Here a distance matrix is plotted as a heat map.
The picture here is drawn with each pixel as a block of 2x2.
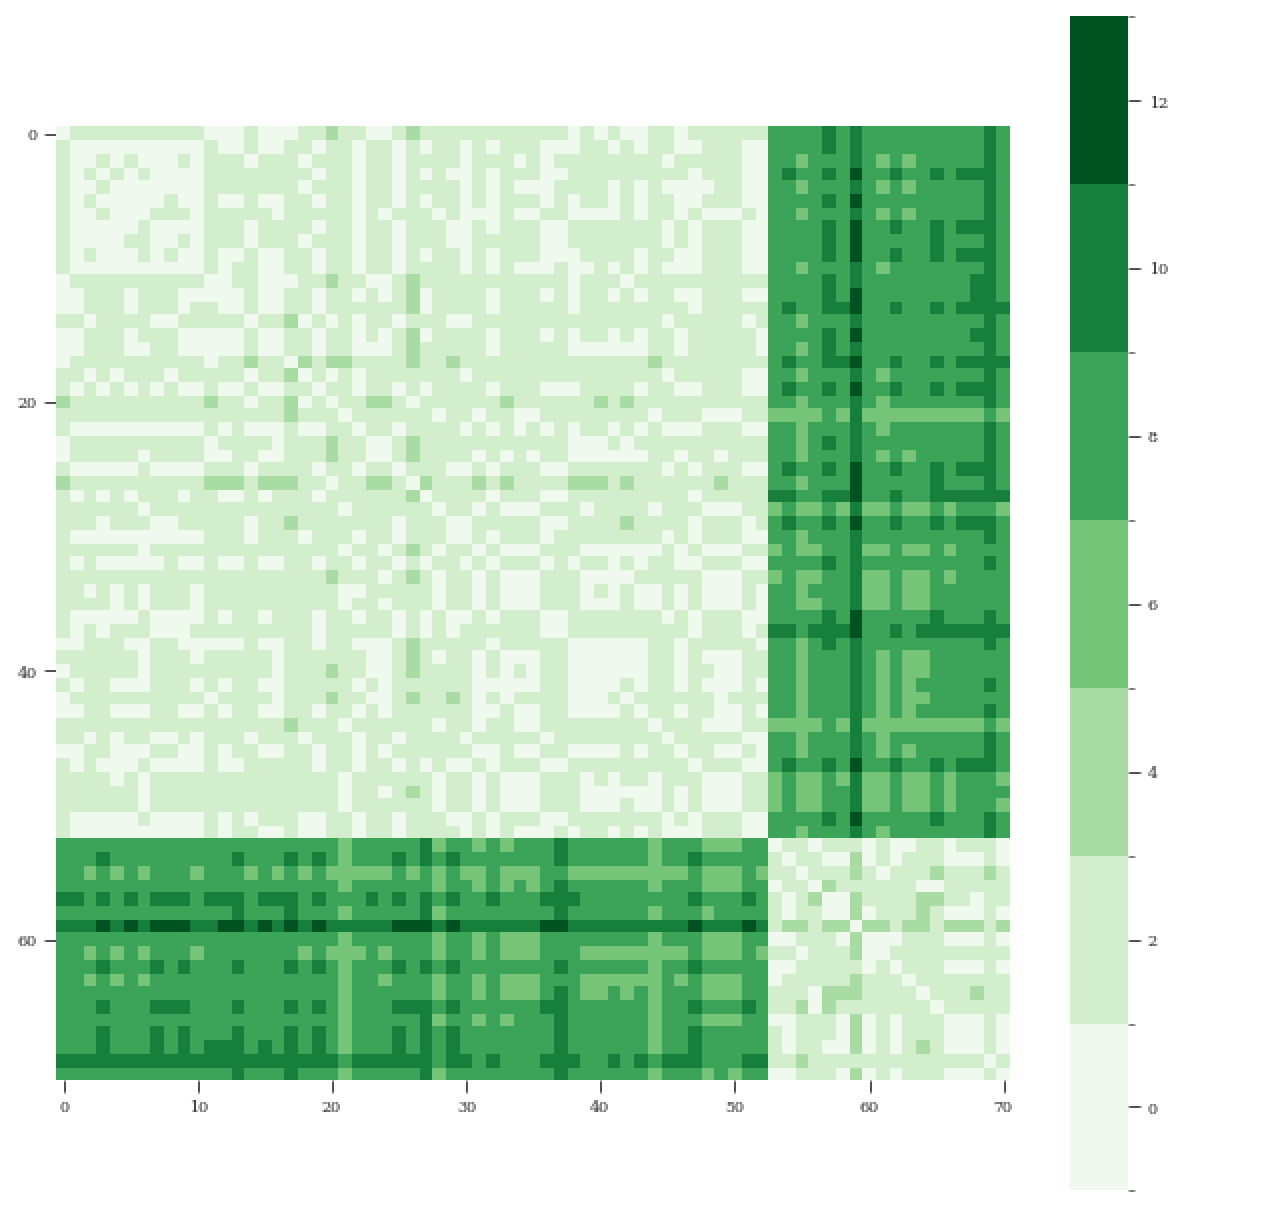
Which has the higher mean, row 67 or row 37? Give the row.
67
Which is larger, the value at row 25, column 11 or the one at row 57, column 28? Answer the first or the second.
the second
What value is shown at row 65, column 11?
8
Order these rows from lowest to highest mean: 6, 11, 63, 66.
6, 11, 63, 66
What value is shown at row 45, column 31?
2
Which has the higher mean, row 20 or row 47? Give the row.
20
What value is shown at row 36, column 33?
2
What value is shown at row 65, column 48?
8
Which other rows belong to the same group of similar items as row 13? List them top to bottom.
0, 1, 2, 3, 4, 5, 6, 7, 8, 9, 10, 11, 12, 14, 15, 16, 17, 18, 19, 20, 21, 22, 23, 24, 25, 26, 27, 28, 29, 30, 31, 32, 33, 34, 35, 36, 37, 38, 39, 40, 41, 42, 43, 44, 45, 46, 47, 48, 49, 50, 51, 52
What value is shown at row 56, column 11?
8
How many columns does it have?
71
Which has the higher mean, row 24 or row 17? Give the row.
17
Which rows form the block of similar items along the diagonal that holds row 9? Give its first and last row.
0 to 52
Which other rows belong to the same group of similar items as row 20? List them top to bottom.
0, 1, 2, 3, 4, 5, 6, 7, 8, 9, 10, 11, 12, 13, 14, 15, 16, 17, 18, 19, 21, 22, 23, 24, 25, 26, 27, 28, 29, 30, 31, 32, 33, 34, 35, 36, 37, 38, 39, 40, 41, 42, 43, 44, 45, 46, 47, 48, 49, 50, 51, 52
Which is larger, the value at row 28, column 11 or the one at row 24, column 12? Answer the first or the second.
the first
